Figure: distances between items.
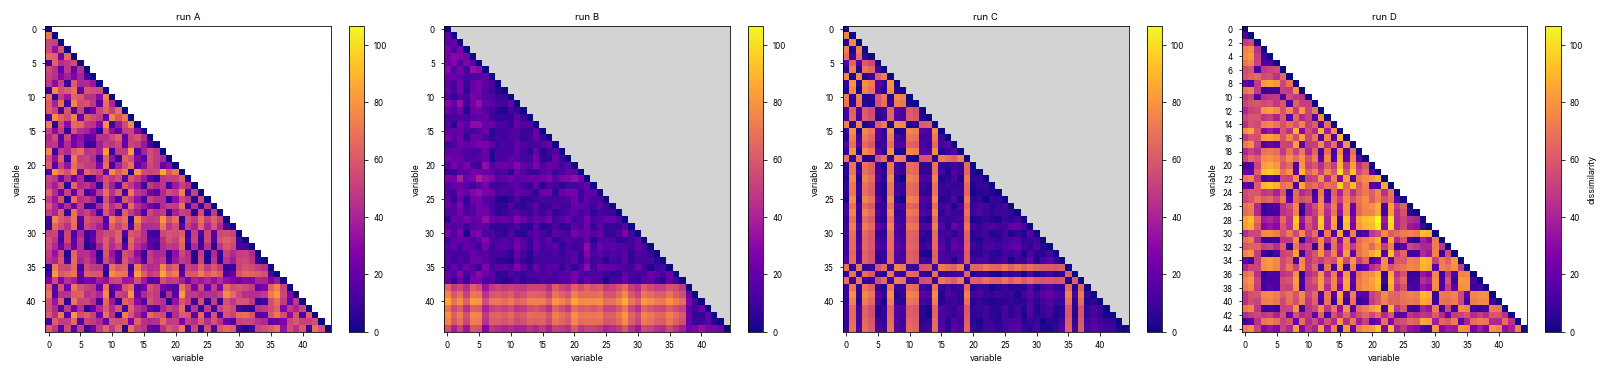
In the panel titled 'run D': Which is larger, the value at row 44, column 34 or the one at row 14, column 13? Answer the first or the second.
the first
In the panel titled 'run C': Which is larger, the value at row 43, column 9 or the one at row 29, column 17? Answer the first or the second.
the second
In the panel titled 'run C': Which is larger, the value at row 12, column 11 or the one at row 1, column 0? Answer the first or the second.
the second
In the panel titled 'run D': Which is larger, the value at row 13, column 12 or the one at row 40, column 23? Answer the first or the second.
the first
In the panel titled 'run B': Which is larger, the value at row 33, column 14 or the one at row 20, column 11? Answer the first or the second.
the second
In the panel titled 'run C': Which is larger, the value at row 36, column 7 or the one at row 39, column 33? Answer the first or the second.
the first
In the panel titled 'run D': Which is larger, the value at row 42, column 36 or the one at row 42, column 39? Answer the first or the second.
the second
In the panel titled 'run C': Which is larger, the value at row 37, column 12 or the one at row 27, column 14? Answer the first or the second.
the second
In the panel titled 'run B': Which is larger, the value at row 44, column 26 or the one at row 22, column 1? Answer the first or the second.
the first
